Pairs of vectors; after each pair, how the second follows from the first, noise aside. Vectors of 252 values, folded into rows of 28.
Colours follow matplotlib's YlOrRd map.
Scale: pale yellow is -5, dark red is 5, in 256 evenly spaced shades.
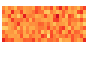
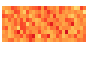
shuffled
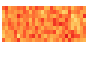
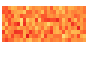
shuffled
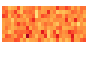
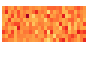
shuffled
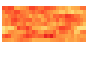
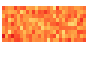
shuffled
